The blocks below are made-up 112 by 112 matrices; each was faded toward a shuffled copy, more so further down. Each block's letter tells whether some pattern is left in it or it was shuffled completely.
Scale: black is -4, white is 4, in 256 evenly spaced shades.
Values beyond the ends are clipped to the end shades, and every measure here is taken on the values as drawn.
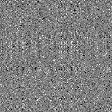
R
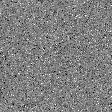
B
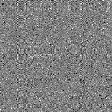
R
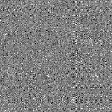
R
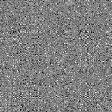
R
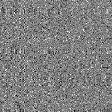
R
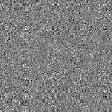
R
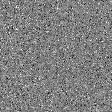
B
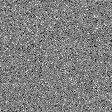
B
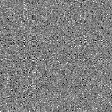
R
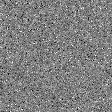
B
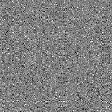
R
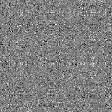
R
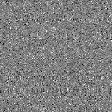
R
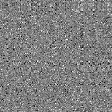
R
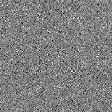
R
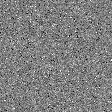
B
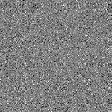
R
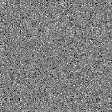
R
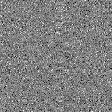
R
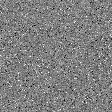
B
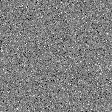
B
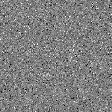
R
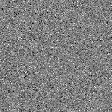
R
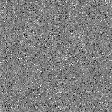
R
